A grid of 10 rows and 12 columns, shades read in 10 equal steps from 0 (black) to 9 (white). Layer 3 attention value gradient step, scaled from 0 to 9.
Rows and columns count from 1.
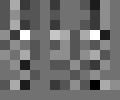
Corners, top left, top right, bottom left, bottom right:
3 4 4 4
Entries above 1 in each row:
11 12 12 11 12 12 11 12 10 12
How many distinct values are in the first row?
6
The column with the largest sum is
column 2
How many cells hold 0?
1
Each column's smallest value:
3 2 1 3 4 2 3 3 3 0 1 4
